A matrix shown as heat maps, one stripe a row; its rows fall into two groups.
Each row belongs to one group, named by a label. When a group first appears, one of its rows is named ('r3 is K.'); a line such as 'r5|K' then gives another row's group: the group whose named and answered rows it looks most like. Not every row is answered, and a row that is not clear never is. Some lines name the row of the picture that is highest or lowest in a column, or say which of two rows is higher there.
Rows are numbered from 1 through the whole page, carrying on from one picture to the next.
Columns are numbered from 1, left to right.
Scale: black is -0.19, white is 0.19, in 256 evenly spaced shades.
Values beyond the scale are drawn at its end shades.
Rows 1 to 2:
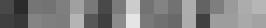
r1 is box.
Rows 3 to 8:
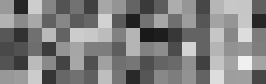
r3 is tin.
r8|tin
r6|box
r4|tin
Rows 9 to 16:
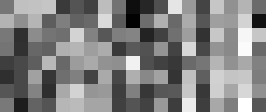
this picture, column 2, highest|9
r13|box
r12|box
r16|box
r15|box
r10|tin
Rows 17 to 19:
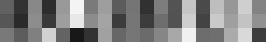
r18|box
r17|box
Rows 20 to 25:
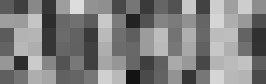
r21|tin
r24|tin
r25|tin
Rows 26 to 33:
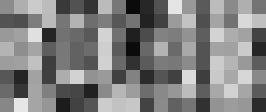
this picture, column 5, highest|31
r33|tin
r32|tin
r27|box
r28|tin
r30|tin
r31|box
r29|tin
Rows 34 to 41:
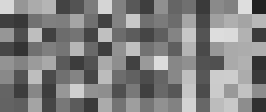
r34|tin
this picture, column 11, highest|38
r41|tin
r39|tin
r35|box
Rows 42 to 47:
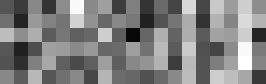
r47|tin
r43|box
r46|box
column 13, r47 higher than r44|Yes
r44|tin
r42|box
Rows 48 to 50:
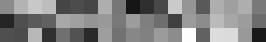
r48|tin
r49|box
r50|tin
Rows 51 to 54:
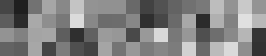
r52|box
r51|box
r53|tin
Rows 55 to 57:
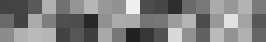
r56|tin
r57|tin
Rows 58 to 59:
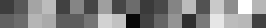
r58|box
